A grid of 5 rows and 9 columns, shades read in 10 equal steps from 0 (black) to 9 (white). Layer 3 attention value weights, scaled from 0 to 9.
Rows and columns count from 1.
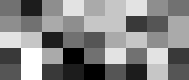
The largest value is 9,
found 2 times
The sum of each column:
22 30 20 18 20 31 22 28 21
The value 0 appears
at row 4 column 4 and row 5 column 5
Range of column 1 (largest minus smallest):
6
